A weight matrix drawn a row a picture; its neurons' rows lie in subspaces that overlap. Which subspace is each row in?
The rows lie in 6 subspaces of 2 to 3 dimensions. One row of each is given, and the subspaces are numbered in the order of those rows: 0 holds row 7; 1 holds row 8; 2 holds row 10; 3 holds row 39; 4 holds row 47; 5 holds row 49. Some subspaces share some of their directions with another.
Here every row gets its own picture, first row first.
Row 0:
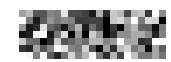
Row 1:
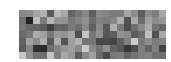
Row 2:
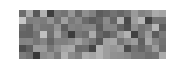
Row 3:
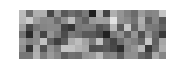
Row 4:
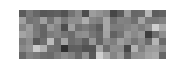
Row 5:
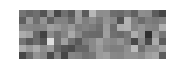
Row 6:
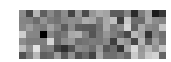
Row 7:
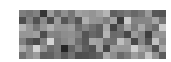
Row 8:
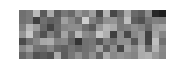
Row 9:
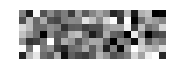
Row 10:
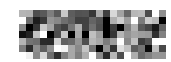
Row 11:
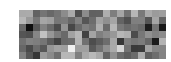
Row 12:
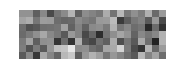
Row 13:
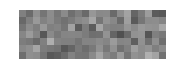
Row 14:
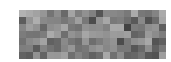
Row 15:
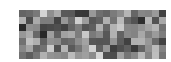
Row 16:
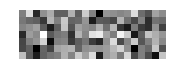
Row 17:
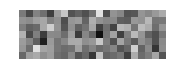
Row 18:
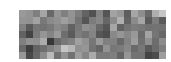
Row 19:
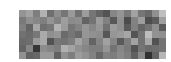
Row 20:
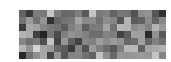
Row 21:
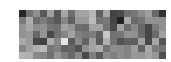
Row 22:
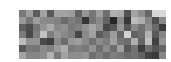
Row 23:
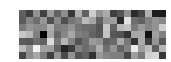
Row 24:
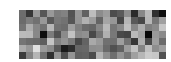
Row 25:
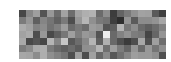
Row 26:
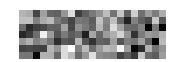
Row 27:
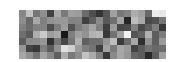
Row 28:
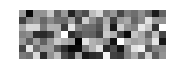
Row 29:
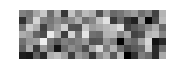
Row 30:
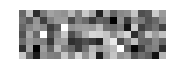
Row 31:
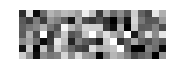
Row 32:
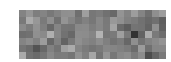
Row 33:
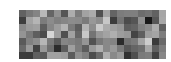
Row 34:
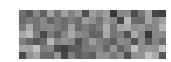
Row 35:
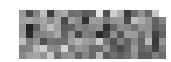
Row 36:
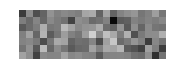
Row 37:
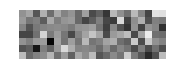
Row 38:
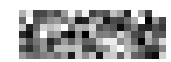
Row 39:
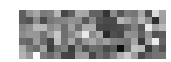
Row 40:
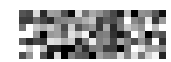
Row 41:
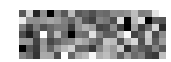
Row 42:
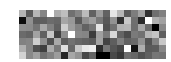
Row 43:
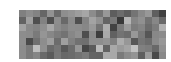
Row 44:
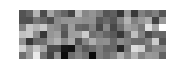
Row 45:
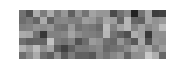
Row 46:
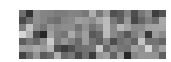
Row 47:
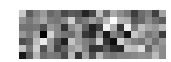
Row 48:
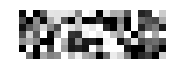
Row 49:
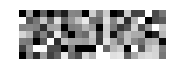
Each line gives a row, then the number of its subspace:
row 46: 2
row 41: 5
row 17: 1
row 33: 2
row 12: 3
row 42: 5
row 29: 2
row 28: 3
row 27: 3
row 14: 2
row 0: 2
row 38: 0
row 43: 0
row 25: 4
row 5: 0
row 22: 1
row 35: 1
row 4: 5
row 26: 3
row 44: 3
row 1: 0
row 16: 1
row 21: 4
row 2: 5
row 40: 3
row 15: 0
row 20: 0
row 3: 1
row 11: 3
